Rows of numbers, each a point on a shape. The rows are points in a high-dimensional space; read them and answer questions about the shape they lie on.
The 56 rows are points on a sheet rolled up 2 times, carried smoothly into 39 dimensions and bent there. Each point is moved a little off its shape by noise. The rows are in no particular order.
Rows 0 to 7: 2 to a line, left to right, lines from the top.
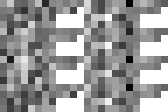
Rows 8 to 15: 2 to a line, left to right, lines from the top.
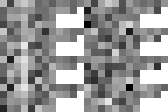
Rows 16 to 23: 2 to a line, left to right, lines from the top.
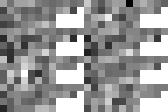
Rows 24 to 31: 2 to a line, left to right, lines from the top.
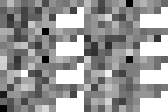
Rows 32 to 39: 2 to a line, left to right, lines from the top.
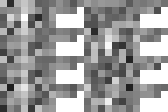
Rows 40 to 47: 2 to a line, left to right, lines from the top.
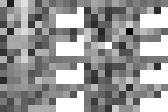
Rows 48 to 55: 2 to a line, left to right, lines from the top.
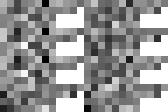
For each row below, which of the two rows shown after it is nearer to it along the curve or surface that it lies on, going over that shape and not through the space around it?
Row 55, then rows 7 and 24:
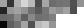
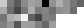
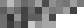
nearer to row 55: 24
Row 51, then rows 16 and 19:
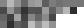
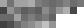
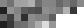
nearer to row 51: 19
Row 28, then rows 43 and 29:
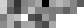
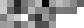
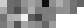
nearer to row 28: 43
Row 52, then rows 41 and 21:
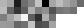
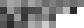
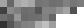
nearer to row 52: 41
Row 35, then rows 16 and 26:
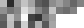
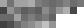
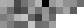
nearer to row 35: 26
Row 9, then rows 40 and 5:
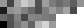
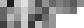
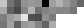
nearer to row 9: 40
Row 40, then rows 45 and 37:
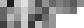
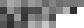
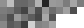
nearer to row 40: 45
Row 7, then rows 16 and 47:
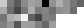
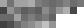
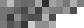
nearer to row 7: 47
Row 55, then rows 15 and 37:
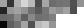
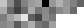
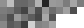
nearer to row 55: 37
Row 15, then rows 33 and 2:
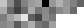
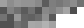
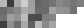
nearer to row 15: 2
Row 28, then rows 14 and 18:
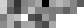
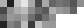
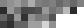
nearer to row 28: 14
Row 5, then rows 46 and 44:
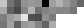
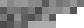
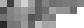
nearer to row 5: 44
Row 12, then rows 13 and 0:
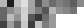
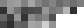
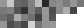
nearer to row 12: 13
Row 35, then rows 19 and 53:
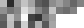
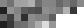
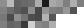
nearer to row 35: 19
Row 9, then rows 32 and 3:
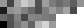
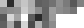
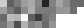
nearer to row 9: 32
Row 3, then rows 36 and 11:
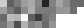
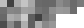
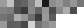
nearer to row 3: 36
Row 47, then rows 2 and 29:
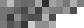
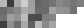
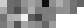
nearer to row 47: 29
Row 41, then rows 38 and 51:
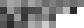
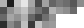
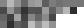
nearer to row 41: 51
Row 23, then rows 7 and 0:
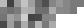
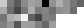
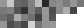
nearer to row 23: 7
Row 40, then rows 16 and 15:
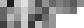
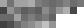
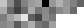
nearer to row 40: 15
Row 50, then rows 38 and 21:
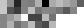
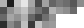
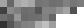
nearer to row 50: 38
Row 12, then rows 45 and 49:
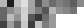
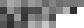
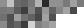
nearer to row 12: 45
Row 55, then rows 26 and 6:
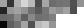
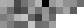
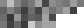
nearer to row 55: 6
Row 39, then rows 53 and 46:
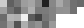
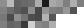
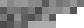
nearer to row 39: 53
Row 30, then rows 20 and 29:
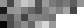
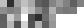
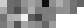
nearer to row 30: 20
